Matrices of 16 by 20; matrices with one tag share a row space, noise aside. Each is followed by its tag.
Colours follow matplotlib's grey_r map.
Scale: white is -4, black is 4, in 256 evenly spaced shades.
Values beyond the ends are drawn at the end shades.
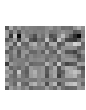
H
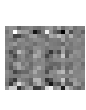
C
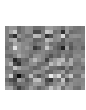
C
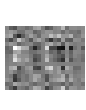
C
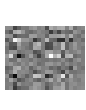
C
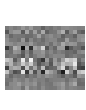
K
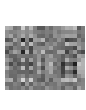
K
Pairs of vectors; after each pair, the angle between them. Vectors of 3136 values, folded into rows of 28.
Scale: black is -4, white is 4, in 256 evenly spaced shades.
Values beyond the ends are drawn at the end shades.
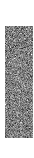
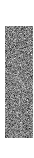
nearly parallel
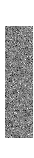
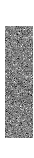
orthogonal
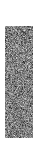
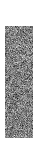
partly aligned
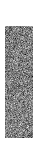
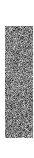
nearly opposite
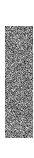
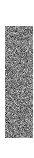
orthogonal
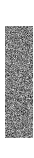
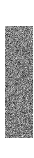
orthogonal
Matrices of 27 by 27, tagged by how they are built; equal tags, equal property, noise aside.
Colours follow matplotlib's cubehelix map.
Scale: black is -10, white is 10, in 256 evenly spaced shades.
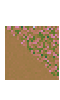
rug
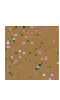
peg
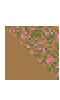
rug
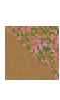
rug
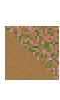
rug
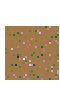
peg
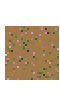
peg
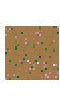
peg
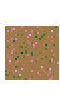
peg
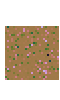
peg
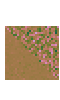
rug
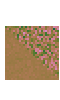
rug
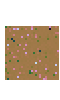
peg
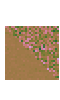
rug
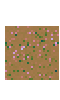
peg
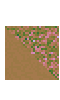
rug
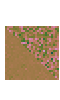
rug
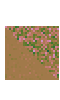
rug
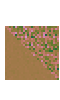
rug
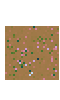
peg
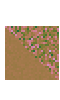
rug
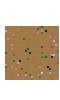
peg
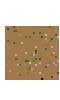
peg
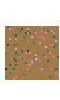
peg
